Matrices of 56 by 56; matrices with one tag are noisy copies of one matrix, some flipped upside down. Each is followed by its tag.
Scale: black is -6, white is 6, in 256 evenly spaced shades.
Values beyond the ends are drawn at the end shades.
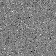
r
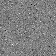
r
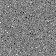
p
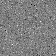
r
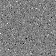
p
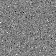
p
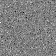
p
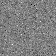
r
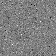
r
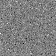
p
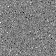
p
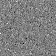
p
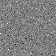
p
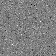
r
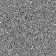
p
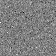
p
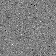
r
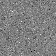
r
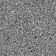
r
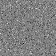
p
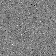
r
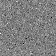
p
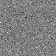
p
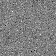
r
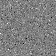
p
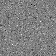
r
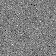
r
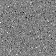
p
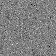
r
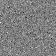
p
